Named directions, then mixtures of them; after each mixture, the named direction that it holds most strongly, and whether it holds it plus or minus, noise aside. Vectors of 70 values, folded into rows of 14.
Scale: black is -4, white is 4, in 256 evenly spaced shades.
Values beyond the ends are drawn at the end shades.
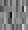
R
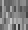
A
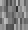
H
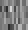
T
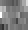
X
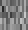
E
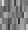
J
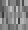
T, plus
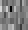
T, minus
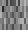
E, plus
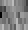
X, minus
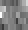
X, plus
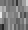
X, plus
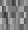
E, plus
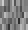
J, plus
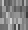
A, plus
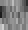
X, minus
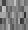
E, minus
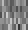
A, plus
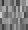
J, minus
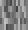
H, plus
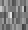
R, minus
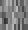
H, minus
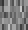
J, minus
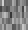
R, plus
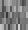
A, minus
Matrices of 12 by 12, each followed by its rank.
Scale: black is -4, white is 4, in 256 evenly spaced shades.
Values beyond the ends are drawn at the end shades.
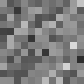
full rank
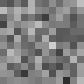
full rank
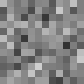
full rank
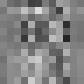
two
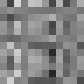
two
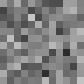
full rank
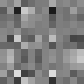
two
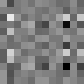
two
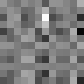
two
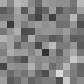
full rank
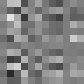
two
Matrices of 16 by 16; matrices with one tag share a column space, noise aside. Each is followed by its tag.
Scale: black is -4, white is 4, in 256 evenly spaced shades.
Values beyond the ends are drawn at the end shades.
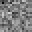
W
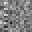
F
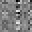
W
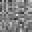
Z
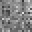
Z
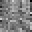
Z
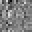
W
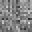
Z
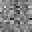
Z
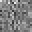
W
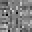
F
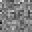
W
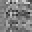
W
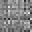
Z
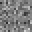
F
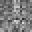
Z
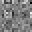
W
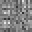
Z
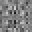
F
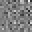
W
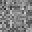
F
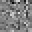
W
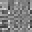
F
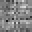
Z
